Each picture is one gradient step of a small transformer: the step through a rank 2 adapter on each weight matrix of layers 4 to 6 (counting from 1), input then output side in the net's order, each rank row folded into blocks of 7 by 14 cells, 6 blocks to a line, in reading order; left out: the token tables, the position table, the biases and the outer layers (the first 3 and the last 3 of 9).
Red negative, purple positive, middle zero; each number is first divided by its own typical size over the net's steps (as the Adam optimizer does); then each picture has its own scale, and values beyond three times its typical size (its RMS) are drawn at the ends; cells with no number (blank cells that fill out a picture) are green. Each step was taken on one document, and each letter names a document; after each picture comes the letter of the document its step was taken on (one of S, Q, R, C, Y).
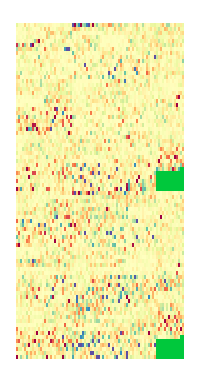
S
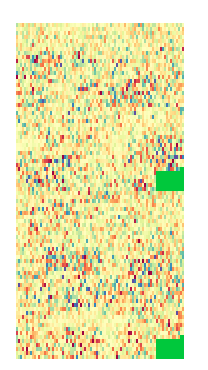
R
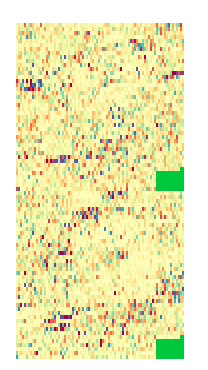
S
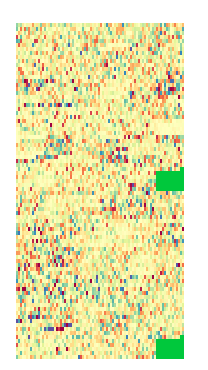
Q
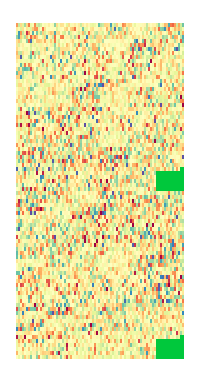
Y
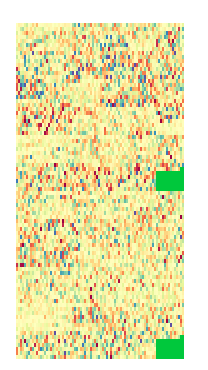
R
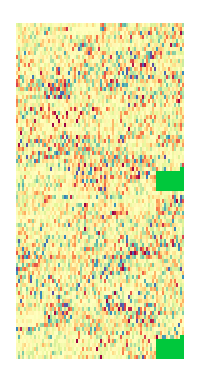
Y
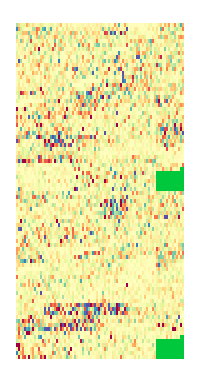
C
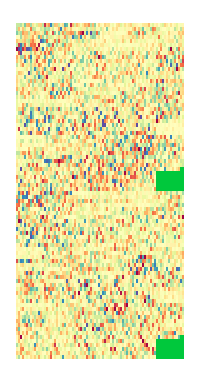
R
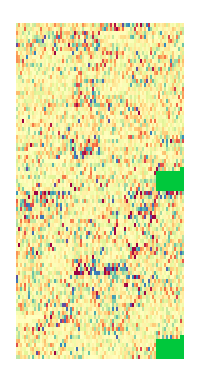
Q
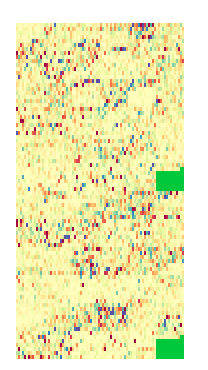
C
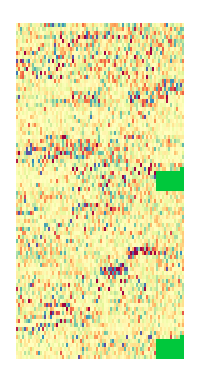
Q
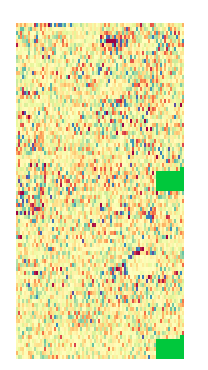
Y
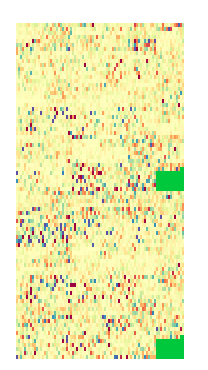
S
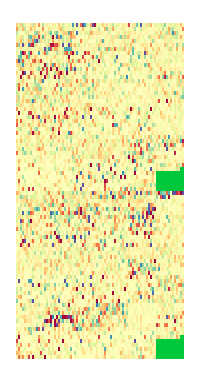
C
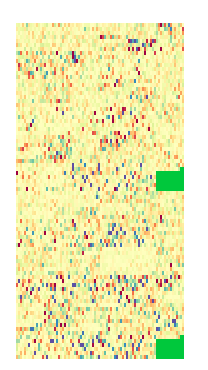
S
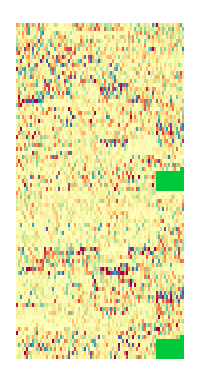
R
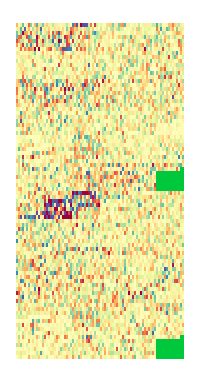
Y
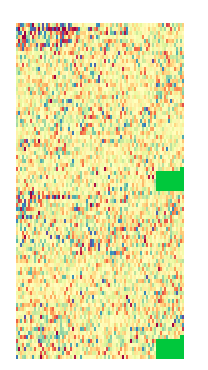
Y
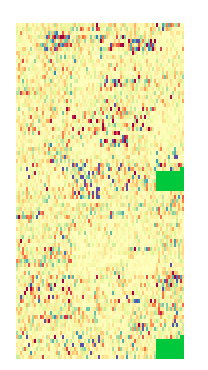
S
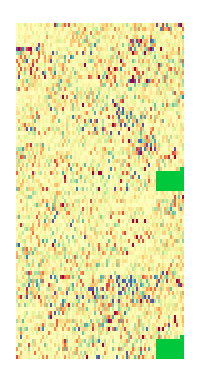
S
